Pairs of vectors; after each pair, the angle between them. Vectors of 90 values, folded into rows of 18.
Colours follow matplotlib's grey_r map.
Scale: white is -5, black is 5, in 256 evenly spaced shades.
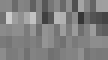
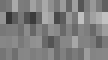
nearly opposite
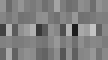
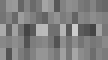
nearly opposite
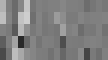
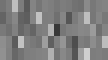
partly opposed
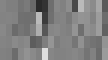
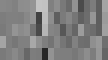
nearly opposite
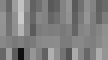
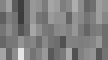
nearly opposite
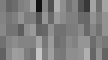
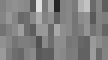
nearly opposite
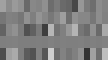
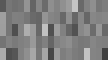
nearly opposite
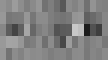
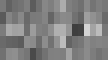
nearly opposite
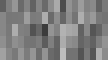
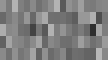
partly aligned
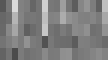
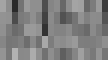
nearly opposite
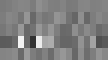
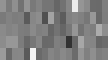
orthogonal
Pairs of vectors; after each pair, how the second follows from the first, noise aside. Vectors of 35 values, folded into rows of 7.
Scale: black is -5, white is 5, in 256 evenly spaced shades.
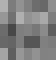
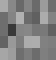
sign-scrambled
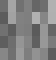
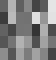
scaled up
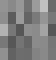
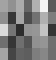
scaled up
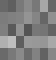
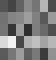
scaled up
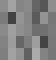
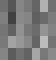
sign-scrambled
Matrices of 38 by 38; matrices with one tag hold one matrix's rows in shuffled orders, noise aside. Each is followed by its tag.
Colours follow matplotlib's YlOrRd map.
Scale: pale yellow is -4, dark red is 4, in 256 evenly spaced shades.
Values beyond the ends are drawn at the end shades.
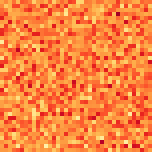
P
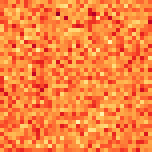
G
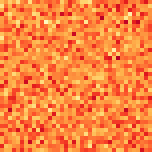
P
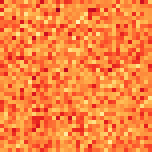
G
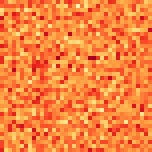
G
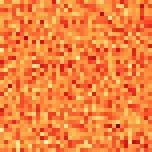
P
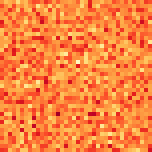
G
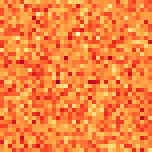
G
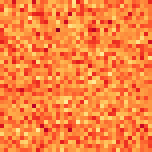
G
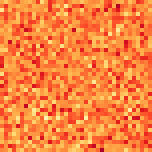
P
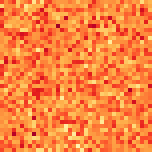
G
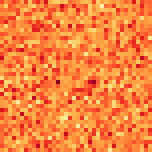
G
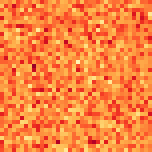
G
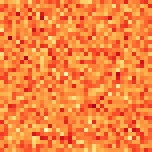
P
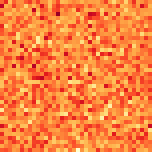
G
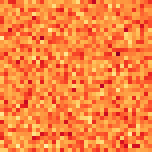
P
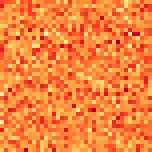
P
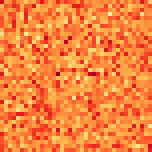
G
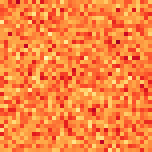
P
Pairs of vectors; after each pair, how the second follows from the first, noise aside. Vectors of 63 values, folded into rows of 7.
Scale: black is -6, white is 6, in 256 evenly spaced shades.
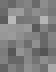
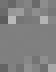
partly zeroed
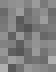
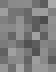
reversed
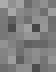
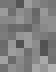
reversed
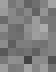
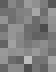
negated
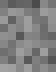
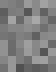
reversed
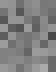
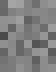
reversed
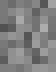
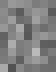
reversed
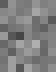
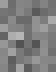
negated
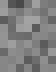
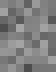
wrapped around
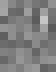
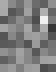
scaled up
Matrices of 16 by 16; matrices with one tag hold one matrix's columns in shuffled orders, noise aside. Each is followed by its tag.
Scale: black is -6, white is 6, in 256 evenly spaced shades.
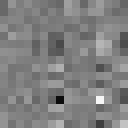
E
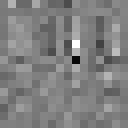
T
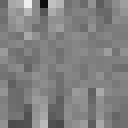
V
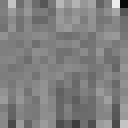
V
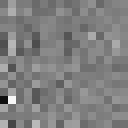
E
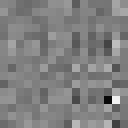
E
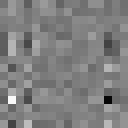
E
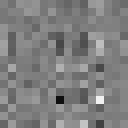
E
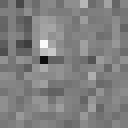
T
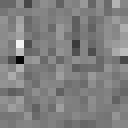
T
